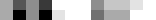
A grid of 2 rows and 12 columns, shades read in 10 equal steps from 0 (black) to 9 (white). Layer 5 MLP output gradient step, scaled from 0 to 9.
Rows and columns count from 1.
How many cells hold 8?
2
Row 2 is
6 0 5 0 8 9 9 4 6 6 9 9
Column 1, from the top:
6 6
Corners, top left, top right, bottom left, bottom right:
6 9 6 9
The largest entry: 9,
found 8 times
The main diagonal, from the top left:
6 0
